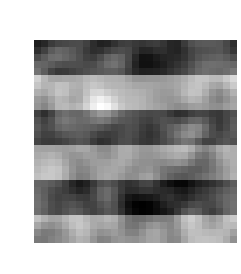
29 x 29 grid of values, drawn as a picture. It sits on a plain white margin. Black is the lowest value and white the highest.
Slope: none. Ninth with the lowest average: bottom middle. Lone odd cells: none. Stripes: horizontal, repeating 3 times.
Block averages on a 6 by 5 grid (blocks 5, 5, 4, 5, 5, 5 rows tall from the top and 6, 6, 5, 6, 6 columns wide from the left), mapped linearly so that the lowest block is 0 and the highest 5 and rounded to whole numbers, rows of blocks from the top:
11001 | 45444 | 12111 | 33333 | 21001 | 33234
